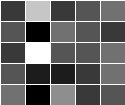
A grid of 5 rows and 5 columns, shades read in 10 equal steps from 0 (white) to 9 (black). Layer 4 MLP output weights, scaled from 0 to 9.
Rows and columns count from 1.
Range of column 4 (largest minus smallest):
1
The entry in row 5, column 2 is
9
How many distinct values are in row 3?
4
